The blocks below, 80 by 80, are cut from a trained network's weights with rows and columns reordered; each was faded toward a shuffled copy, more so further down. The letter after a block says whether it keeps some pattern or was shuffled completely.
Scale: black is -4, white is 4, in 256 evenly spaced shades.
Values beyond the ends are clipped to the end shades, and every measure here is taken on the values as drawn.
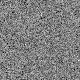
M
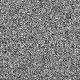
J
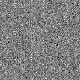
J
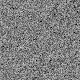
M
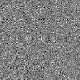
J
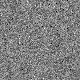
M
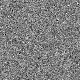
M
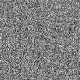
J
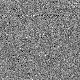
J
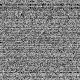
J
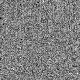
J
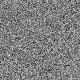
M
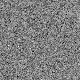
M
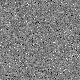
M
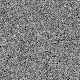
M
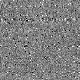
J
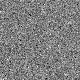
M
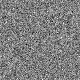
M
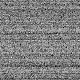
J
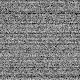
J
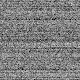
J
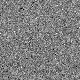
M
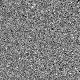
M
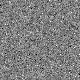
M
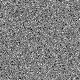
M
